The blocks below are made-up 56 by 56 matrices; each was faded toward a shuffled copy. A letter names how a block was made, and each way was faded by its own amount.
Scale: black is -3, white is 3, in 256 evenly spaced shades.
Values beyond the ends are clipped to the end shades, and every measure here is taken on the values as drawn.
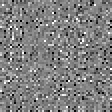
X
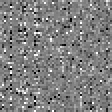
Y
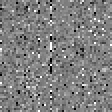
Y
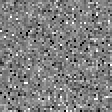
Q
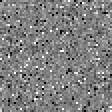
Q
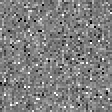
Q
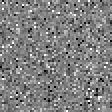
Q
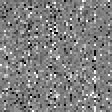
Y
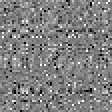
X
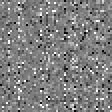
Y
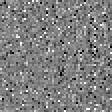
Q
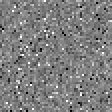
Q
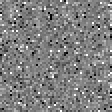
Q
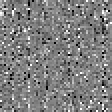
Y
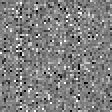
Y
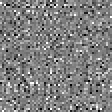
X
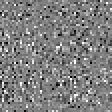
X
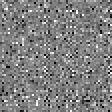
X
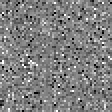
Q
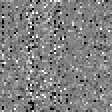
Y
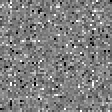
Q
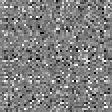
X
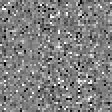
Y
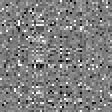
X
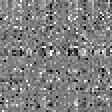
X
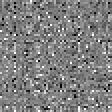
X
